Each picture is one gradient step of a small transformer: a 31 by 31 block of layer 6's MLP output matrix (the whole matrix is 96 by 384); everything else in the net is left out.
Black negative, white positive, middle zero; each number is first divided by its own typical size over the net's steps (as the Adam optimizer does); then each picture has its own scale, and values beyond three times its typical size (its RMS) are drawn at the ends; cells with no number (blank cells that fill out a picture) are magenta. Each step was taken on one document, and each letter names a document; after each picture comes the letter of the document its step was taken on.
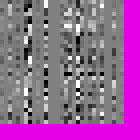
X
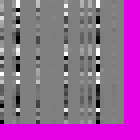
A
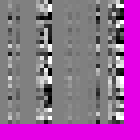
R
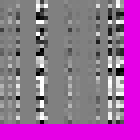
R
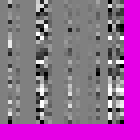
R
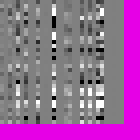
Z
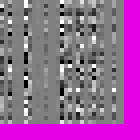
X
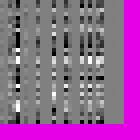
Z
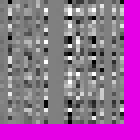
X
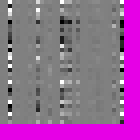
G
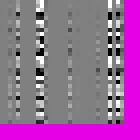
R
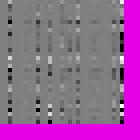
G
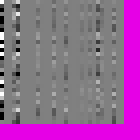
A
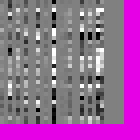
Z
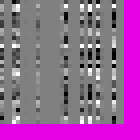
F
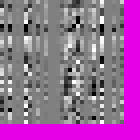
X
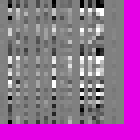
Z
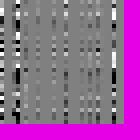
A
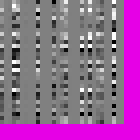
F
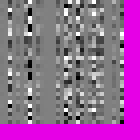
X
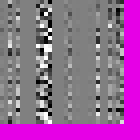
R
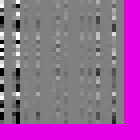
A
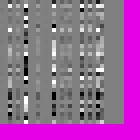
Z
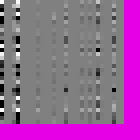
A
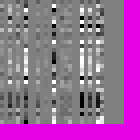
Z
